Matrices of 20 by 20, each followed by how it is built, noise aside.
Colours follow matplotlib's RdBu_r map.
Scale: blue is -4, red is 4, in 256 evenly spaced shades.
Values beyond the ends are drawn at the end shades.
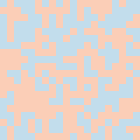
noise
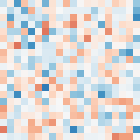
noise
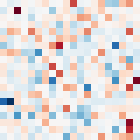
noise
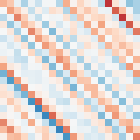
Toeplitz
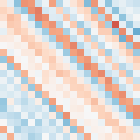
Toeplitz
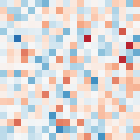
noise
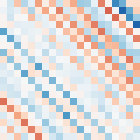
Toeplitz
